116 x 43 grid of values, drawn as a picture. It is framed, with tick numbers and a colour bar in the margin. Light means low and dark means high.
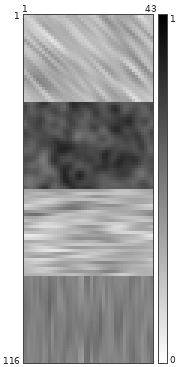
The table splits into 4 rows of 1 panel. Panel 1,1: low, slanting down to the right. Panel 2,1: high, blotchy. Panel 3,1: low, streaked across. Panel 4,1: middling, streaked downward, faint in contrast.
